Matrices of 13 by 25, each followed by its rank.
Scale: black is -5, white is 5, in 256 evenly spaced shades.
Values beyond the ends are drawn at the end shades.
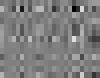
two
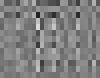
two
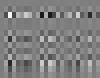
one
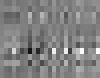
two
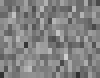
full rank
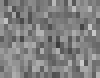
full rank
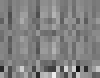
two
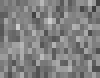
full rank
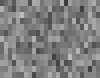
full rank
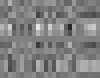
two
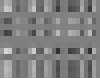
one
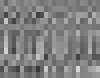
two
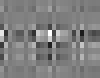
one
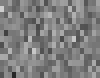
full rank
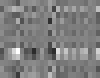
two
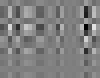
one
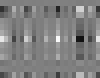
one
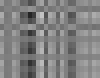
one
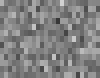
full rank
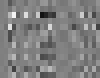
two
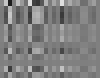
one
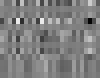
two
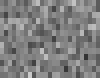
full rank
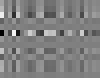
one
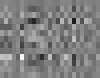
two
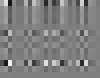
one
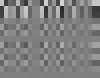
one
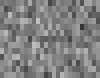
full rank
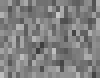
full rank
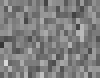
full rank
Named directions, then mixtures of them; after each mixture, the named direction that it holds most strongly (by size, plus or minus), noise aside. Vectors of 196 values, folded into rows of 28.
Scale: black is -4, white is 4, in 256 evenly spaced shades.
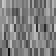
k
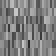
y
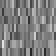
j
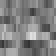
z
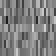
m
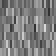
k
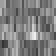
z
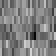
j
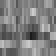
z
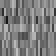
m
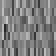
j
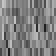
k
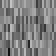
y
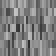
y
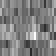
z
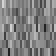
k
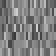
k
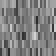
k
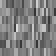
m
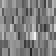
k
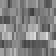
z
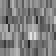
z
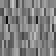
m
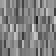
m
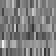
j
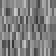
y
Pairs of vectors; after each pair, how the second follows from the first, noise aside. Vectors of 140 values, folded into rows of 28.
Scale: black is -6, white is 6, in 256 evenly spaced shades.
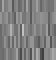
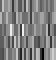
scaled up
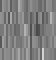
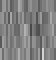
copied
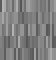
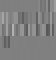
partly zeroed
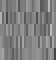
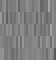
shrunk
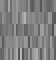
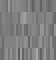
shrunk
